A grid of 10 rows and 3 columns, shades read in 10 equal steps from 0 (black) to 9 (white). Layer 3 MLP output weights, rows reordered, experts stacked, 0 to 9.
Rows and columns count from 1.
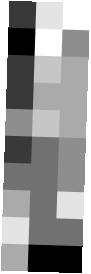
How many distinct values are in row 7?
2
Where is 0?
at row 2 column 1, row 10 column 2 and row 10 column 3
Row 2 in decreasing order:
9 5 0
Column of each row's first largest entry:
3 2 2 2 2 3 3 3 1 1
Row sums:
19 14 15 14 18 11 13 18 16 6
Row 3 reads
2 7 6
